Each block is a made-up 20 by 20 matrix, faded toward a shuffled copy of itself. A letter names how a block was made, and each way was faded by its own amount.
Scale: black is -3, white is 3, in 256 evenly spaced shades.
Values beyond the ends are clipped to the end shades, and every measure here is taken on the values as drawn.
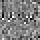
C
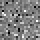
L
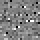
L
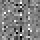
C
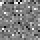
L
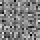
C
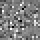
L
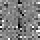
C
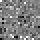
L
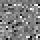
L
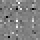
C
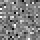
L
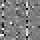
C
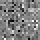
C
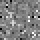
L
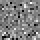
L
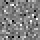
L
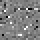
L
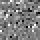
L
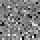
L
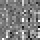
C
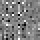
C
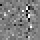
C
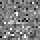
L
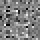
C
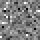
L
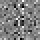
C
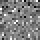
L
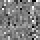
C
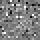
L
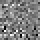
C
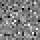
L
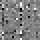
C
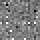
C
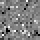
L
